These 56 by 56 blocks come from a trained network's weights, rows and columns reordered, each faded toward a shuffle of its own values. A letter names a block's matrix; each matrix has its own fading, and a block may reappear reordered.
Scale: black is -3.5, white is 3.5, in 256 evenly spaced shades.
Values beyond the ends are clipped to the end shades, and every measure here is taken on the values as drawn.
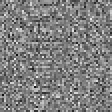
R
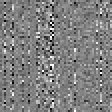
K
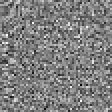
R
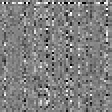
K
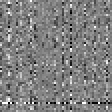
K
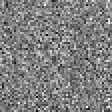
R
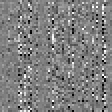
K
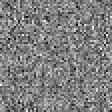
R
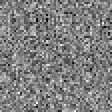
R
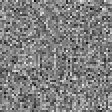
R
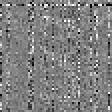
K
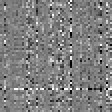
K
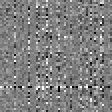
K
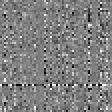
K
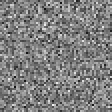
R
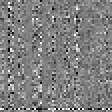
K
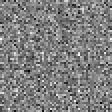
R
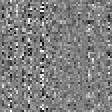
K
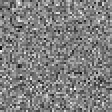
R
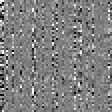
K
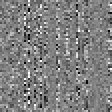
K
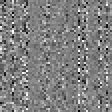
K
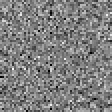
R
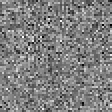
R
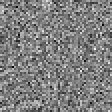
R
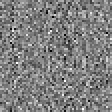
R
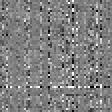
K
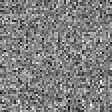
R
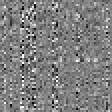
K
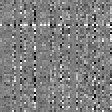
K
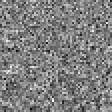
R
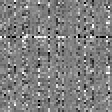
K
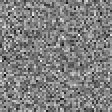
R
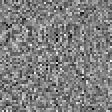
R
